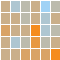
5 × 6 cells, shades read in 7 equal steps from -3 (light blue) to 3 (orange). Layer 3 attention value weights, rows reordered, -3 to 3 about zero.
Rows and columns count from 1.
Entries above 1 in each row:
0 0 1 1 1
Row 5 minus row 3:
-1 0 1 -2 3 4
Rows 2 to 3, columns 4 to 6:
0 -2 0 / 3 -2 -1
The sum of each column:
1 -4 -2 6 -7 1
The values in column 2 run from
-2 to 0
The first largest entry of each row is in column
1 1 4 4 6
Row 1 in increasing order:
-3 -2 -1 -1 0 0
